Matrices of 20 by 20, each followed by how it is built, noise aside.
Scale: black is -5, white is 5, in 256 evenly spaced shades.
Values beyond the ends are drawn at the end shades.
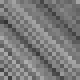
Toeplitz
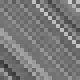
Toeplitz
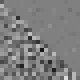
lower triangular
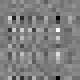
low rank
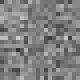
low rank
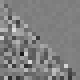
lower triangular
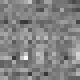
low rank
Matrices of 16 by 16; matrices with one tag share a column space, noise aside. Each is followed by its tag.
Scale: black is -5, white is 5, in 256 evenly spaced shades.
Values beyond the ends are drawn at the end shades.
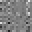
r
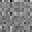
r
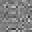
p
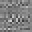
p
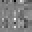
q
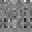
q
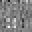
q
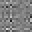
p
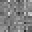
r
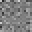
r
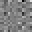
r
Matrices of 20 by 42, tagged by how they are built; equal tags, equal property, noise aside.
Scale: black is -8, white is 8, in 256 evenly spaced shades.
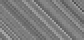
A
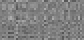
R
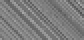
A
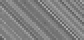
A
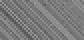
A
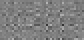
R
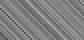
A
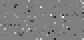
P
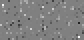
P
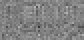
R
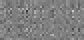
R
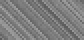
A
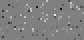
P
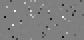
P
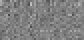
R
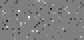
P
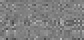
R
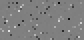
P
